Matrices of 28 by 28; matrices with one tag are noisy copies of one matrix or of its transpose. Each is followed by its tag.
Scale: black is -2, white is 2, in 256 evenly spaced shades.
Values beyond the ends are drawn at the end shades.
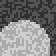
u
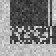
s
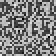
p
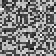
p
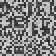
p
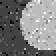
u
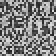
p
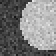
u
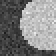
u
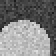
u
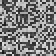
p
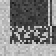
s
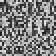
p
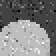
u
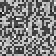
p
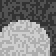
u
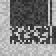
s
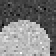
u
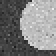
u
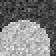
u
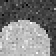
u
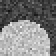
u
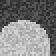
u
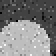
u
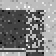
s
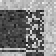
s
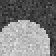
u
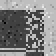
s
